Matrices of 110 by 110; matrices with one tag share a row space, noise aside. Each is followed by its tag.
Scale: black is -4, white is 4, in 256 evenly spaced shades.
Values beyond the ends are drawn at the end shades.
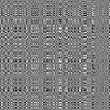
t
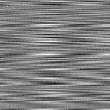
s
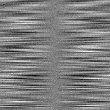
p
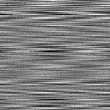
s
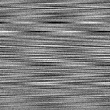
s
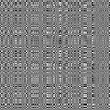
t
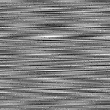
s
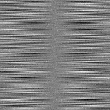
p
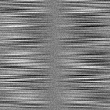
p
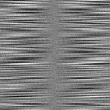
p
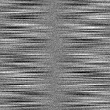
p
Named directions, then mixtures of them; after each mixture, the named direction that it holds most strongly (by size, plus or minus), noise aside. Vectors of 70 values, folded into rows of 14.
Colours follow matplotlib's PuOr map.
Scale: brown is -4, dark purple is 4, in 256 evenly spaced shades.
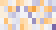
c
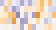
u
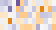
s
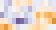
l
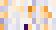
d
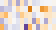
d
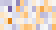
s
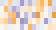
u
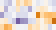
l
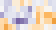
l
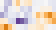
l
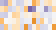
d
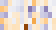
d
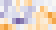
l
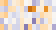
d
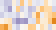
l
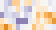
l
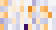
d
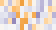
u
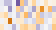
s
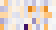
d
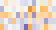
d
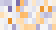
s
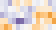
l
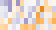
s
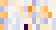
d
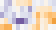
l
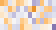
c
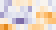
l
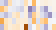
d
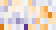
d
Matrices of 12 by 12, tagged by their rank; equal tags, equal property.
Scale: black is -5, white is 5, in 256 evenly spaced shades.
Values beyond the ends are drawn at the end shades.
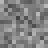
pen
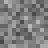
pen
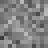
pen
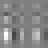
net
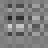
net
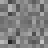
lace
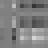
net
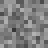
pen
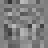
lace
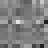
lace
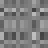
net
